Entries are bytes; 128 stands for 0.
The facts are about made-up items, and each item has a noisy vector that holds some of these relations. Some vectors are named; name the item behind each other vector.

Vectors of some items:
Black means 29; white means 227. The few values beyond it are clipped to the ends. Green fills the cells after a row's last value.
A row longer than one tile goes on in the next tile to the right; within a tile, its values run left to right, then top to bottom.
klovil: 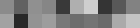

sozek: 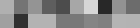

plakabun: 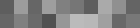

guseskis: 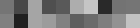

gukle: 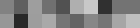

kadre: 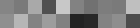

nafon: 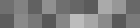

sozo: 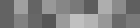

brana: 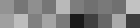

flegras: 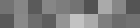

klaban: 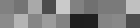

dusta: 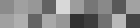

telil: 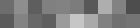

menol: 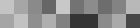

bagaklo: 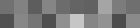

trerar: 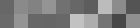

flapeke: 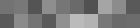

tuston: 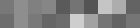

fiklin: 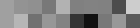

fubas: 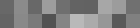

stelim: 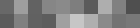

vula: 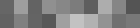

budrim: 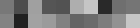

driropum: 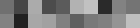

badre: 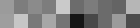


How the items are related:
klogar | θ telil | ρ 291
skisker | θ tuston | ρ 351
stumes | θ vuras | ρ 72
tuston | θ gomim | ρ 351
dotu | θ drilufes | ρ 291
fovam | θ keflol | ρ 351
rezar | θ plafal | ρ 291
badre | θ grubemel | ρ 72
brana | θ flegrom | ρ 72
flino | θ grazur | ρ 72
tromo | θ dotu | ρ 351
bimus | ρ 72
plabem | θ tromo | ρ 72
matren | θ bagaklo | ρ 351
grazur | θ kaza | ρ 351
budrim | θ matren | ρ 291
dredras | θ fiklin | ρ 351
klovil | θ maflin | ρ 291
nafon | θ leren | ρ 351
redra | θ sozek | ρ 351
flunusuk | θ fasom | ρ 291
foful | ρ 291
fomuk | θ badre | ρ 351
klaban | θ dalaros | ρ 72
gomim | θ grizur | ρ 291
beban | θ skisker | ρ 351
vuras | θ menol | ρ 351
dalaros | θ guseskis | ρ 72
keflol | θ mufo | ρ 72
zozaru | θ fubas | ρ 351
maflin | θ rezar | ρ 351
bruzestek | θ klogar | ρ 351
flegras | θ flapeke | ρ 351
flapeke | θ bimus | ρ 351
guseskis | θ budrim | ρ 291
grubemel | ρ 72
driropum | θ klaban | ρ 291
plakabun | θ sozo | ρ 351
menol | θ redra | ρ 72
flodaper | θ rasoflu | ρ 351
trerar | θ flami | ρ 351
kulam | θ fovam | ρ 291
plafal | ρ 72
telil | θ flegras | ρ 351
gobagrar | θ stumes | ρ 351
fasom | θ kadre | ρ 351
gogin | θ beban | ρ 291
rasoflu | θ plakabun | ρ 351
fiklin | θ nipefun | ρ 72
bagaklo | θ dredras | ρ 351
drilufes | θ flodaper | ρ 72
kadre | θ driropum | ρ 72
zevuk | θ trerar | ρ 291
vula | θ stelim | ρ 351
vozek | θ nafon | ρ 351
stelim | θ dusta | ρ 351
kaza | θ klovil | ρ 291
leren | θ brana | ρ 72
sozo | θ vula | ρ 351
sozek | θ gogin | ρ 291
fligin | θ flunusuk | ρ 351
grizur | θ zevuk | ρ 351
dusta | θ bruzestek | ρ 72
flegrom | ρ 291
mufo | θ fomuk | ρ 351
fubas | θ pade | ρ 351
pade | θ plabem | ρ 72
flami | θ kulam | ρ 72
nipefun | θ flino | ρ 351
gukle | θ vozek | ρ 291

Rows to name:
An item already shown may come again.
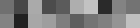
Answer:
driropum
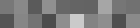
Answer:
dredras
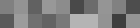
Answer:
mufo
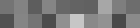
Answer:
bagaklo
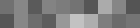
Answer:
flegras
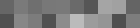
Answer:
fasom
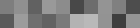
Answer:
mufo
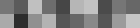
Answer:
zevuk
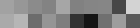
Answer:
flino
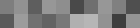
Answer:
mufo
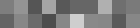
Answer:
grazur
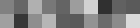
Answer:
kulam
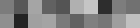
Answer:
flunusuk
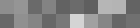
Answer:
beban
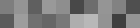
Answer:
mufo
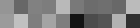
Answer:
bimus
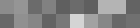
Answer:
beban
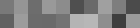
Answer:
fovam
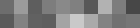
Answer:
bruzestek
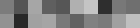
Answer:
flunusuk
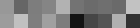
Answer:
plafal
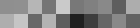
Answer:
flami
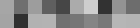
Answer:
gogin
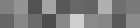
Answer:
grazur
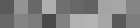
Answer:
tromo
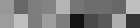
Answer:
plafal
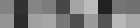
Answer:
flegrom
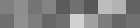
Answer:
skisker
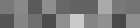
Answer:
dredras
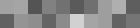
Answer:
redra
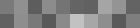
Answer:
gobagrar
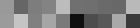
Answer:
grubemel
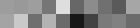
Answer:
keflol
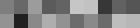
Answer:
klogar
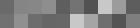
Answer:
grizur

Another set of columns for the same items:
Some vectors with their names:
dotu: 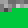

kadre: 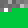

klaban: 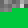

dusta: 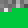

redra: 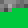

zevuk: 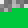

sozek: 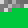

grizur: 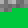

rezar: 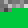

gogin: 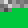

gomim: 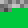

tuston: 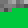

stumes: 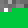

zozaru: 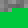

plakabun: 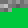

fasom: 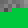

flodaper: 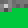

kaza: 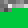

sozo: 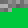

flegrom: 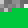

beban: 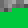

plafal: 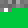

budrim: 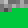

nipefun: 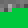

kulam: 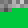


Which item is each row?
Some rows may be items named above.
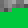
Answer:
beban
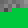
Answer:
fasom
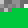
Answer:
flegrom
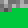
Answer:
guseskis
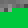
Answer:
dredras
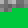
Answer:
grizur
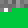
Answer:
bimus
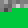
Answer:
klogar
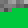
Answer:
tuston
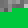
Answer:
maflin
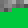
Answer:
skisker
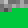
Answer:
budrim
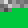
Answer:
gogin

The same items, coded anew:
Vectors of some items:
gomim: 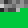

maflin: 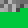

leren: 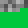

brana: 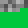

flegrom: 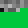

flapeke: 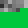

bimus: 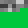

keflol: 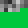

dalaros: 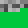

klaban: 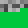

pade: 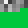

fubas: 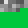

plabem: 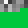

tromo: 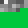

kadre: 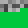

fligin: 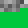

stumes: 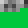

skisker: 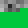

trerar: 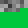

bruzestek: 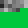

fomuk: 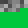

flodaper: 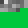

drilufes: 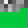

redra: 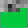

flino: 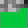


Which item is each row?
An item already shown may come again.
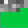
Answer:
tromo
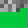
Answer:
grazur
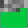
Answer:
sozo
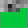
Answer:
redra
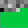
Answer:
budrim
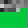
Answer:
zevuk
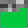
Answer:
bimus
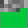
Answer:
plakabun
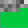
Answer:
fasom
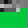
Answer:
kulam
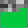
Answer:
dusta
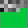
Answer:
dotu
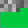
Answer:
nipefun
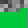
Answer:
fovam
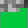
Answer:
fiklin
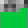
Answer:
menol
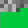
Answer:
grazur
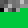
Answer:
klogar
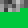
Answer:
flami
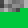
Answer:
vula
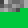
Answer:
plakabun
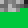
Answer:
flino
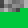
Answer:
vula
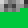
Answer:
menol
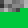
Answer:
stelim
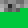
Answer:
tuston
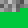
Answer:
bagaklo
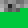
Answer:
skisker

